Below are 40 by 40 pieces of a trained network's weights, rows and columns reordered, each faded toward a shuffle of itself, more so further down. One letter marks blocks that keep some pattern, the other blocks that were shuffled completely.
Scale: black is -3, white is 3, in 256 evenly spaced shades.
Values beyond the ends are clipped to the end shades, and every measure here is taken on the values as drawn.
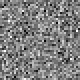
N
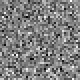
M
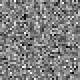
M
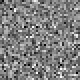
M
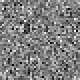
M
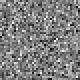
N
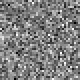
N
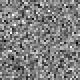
N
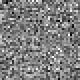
M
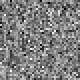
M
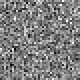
N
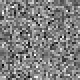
N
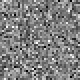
M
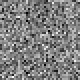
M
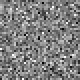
N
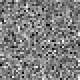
N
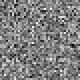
M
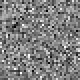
N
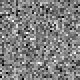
N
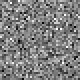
N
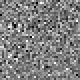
M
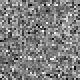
M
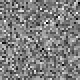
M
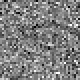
M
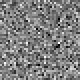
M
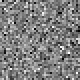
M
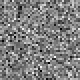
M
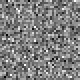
M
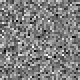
N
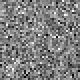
N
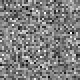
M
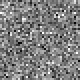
N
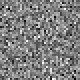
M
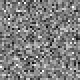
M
